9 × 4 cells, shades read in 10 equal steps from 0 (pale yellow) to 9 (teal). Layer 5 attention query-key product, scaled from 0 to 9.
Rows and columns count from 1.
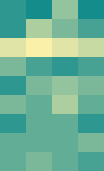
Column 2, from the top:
9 3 0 7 5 6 6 6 5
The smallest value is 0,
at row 3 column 2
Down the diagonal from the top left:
8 3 1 7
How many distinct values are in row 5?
3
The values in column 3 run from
1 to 8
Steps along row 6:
up down up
